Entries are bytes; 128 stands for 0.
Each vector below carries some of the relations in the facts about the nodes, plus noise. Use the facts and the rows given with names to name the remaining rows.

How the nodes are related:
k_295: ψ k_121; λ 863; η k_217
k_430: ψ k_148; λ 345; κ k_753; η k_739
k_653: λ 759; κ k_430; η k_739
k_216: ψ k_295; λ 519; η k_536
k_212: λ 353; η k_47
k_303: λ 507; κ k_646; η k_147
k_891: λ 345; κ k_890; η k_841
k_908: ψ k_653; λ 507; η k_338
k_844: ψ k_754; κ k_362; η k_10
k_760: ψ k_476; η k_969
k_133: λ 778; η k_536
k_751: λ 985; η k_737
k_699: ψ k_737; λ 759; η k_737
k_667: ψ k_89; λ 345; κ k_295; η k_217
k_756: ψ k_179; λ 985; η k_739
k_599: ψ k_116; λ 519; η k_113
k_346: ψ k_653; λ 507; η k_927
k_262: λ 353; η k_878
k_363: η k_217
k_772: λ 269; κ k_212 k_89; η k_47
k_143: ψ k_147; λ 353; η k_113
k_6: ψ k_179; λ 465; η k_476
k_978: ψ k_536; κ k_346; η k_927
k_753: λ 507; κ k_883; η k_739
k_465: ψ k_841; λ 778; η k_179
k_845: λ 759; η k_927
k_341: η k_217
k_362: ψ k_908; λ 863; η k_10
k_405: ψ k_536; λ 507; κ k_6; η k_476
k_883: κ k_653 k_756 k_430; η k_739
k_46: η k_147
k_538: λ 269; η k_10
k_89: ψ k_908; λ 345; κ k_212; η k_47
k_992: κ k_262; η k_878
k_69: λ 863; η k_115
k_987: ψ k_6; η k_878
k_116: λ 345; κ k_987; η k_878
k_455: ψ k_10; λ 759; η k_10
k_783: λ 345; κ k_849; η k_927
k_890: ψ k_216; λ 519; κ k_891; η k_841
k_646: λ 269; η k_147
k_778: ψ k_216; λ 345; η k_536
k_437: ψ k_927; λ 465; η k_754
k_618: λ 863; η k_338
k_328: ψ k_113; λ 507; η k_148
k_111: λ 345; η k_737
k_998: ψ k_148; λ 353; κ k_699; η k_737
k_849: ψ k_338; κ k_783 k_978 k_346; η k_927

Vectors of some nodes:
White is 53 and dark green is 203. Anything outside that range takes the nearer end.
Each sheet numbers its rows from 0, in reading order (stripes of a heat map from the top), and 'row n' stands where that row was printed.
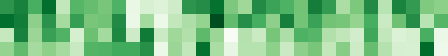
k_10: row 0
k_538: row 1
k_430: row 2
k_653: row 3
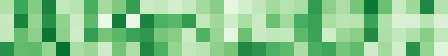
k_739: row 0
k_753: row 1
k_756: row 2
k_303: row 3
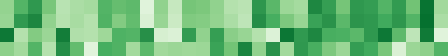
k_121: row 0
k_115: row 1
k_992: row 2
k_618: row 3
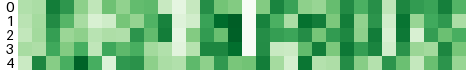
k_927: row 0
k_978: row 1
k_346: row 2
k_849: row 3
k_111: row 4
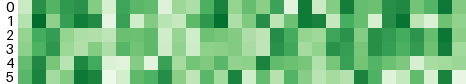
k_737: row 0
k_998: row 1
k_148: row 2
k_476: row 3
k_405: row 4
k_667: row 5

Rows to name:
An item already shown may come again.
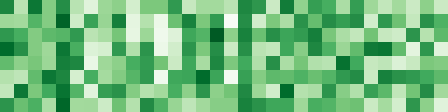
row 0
k_772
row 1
k_783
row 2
k_362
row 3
k_116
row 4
k_295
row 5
k_845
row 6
k_111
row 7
k_303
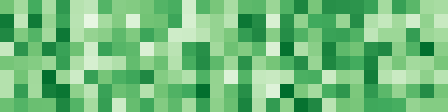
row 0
k_46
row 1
k_772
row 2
k_646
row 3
k_737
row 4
k_6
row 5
k_756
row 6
k_751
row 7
k_143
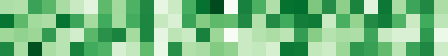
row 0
k_978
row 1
k_262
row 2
k_883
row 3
k_890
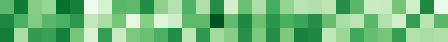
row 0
k_667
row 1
k_362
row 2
k_212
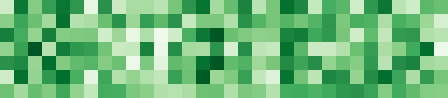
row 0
k_998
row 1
k_778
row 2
k_844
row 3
k_891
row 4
k_455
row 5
k_699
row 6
k_760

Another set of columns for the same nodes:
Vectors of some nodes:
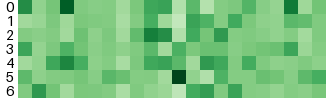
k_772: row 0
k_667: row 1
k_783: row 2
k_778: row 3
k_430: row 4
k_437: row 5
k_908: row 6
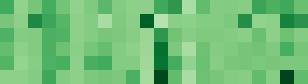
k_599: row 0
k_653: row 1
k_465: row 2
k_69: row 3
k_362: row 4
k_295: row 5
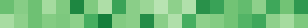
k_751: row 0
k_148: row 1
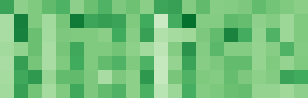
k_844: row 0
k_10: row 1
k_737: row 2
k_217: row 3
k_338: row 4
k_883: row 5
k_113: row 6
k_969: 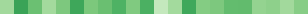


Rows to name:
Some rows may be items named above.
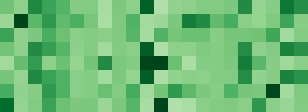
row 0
k_653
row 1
k_753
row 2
k_778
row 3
k_653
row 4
k_739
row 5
k_653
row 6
k_538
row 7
k_978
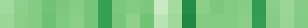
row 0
k_927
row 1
k_927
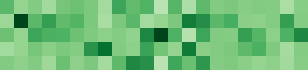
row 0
k_849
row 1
k_753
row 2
k_756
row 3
k_878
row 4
k_783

